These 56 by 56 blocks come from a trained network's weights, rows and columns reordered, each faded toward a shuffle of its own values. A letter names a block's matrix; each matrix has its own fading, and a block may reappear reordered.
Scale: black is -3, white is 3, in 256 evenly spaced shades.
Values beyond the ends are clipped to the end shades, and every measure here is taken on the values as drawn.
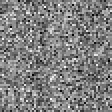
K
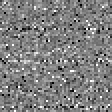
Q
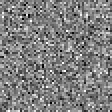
K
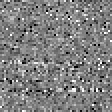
Q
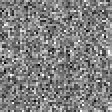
K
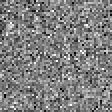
K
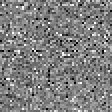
Q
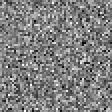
K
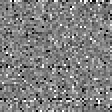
Q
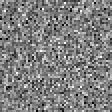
K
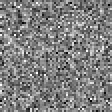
K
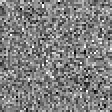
K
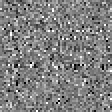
Q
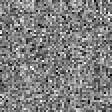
K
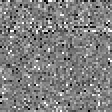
Q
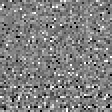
Q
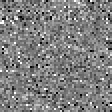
Q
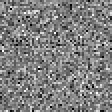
K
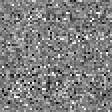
Q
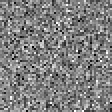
K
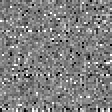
Q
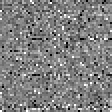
Q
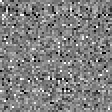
Q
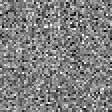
K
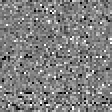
Q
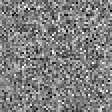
K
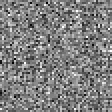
K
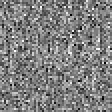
K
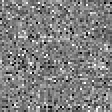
Q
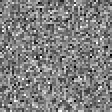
K
